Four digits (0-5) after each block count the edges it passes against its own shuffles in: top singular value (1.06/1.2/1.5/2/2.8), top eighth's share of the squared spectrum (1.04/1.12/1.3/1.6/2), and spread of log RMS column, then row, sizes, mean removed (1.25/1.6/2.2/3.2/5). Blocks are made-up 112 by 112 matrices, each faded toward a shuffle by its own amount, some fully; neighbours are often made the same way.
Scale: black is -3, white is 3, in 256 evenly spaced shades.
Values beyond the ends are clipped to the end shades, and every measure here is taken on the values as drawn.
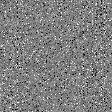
1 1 2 0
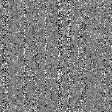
2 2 4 0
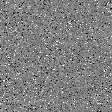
0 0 0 0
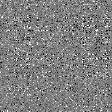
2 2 3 3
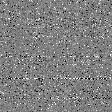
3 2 1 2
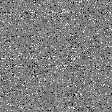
1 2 1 2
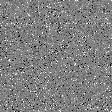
1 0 0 1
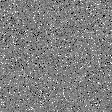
0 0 0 0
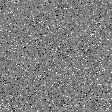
0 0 0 0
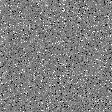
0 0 0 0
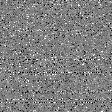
2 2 1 3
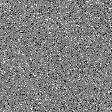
0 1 0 1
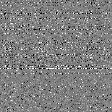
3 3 2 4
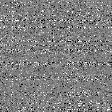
2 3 2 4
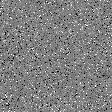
0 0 0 0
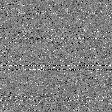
2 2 0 3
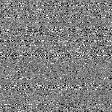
2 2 0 4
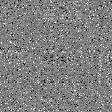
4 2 0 1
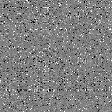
4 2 1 2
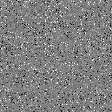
3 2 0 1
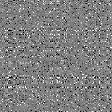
5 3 2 3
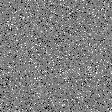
2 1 0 0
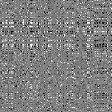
5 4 3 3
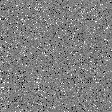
1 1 1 2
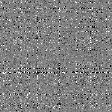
2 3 3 3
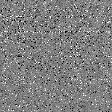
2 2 2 2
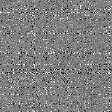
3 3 3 3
